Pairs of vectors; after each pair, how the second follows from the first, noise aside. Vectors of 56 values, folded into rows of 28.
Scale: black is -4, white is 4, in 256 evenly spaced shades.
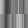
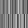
shuffled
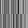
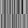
shuffled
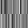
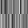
copied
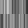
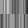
copied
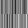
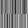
copied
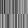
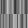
shuffled
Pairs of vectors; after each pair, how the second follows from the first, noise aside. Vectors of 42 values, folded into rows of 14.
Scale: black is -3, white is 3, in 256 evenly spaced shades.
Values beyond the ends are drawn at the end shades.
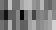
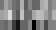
wrapped around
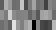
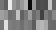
wrapped around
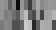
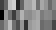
wrapped around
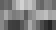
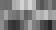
copied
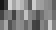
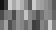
copied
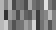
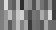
wrapped around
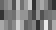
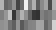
wrapped around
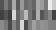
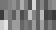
reversed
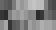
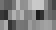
copied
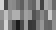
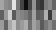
wrapped around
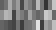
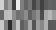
reversed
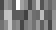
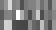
wrapped around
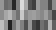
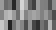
copied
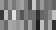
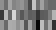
copied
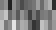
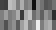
wrapped around
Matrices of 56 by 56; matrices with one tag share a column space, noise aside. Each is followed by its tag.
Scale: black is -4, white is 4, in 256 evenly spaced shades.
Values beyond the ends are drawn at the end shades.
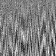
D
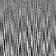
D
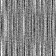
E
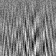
D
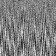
D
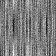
E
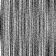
E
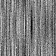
E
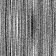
E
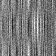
E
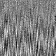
D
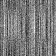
E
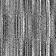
E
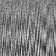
D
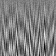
D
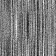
E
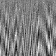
D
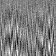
D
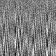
D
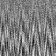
D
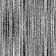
E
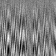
D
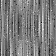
E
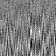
D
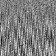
D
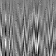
D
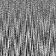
D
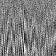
D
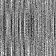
E
